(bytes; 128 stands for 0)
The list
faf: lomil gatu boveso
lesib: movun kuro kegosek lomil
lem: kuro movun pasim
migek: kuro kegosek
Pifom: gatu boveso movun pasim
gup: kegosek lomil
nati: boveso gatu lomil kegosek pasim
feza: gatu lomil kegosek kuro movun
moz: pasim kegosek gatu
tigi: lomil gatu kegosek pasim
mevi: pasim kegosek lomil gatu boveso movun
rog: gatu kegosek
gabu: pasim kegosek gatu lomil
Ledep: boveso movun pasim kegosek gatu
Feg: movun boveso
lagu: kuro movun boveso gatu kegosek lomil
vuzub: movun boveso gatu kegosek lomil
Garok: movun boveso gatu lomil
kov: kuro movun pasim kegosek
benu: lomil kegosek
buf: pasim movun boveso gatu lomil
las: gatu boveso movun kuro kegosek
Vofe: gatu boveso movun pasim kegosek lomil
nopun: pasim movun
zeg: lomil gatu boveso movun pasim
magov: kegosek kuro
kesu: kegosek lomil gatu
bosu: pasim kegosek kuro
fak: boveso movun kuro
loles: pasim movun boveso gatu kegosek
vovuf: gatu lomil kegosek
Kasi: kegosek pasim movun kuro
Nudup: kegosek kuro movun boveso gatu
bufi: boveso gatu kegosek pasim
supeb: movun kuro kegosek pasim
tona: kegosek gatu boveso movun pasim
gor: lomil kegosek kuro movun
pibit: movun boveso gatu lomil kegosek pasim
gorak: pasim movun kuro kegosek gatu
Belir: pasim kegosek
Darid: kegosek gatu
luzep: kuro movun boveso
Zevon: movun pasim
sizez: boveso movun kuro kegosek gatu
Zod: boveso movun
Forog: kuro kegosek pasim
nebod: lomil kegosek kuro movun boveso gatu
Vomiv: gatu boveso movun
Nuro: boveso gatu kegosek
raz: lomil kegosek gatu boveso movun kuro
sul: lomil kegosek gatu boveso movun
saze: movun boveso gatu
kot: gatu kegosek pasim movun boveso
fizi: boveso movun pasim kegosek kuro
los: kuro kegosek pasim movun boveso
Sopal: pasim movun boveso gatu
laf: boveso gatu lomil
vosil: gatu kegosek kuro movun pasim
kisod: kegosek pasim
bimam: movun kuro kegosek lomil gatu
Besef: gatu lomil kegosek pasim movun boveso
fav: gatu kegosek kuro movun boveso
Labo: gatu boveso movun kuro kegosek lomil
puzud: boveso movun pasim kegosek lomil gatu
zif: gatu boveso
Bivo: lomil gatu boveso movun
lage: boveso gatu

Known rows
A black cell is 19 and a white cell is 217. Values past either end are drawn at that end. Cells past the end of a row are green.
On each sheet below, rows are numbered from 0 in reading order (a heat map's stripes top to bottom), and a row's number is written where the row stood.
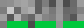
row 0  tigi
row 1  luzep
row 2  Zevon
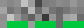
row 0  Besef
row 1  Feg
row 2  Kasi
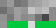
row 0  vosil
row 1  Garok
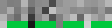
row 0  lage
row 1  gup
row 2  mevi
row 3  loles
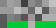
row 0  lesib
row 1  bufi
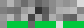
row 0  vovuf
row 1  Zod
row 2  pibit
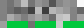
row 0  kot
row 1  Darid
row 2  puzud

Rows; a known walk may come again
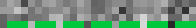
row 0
lesib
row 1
tona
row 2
lage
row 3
lem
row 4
Vomiv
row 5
loles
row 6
kisod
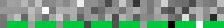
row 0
mevi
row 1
nebod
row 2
buf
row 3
benu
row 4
feza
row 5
fizi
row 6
Forog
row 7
saze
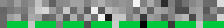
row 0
Kasi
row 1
bimam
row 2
tigi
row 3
gabu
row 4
puzud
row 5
gor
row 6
nopun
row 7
Pifom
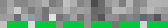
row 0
sizez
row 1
Nuro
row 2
lagu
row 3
Zevon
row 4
faf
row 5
vuzub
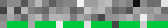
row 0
Darid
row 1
vovuf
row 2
Ledep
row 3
Garok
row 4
migek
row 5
Sopal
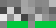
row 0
moz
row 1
Besef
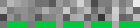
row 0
sul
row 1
supeb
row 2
nati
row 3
Feg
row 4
zeg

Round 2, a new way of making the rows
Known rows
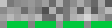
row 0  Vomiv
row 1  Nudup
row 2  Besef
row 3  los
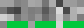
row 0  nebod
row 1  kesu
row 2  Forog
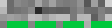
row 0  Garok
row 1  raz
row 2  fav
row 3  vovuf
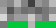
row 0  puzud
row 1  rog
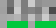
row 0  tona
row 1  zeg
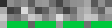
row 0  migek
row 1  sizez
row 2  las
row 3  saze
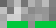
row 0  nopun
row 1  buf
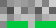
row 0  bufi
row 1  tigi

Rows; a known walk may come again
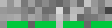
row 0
buf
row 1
lage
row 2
lem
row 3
laf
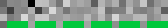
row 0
Nuro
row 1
bosu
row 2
gabu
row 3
Pifom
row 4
kot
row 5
Besef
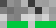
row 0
rog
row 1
vosil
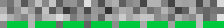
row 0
los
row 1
tigi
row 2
sizez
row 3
faf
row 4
Vomiv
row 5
moz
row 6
magov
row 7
vovuf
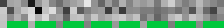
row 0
Forog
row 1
supeb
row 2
nati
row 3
Bivo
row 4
gor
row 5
kesu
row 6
sul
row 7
lagu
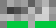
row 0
raz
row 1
nopun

